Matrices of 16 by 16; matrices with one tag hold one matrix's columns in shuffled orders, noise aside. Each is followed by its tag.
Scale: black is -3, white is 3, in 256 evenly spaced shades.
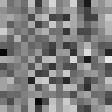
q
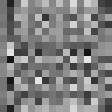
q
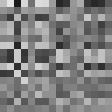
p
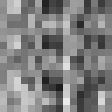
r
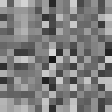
q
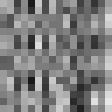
r
